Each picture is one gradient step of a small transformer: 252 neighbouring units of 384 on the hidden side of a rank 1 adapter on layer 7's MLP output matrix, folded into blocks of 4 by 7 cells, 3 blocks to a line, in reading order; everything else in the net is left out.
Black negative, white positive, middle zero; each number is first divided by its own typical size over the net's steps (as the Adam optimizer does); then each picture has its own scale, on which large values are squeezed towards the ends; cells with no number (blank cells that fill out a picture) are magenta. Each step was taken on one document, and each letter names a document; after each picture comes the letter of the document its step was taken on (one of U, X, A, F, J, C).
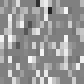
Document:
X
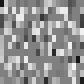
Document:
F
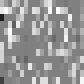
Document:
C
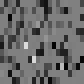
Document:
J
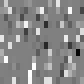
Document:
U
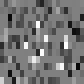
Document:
J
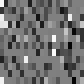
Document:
C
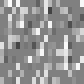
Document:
X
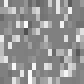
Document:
U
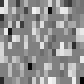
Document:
F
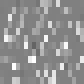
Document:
J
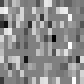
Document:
C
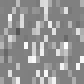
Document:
J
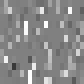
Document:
U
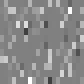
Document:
U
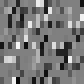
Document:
X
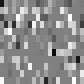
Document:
C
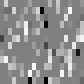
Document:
U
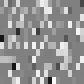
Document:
X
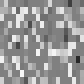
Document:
F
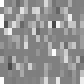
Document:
C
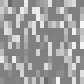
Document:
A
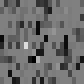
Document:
J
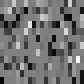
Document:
C
